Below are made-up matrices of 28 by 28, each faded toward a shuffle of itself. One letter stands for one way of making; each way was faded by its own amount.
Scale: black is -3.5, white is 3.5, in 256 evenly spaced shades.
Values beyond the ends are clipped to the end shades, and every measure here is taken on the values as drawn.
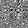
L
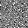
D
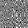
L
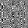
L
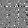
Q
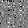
Q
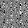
D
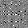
Q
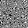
D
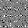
Q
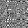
L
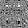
L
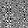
L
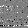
Q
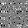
Q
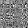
L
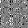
L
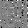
Q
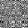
L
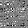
Q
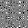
Q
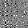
Q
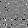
Q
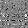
Q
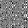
L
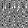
L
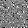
D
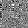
L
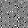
Q
